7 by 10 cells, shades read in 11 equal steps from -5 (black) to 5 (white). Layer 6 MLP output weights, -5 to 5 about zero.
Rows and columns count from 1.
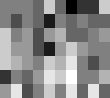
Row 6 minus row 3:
-6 0 -2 3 3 1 6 1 0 1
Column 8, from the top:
-3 0 -1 1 0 0 -1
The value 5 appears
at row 6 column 7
